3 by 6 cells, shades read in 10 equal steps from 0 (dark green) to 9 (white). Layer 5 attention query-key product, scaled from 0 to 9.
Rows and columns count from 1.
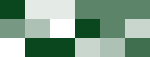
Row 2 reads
4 6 9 0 3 7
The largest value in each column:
9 8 9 7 6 7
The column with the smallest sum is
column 4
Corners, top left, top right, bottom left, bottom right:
0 3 9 2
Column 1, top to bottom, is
0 4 9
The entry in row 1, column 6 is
3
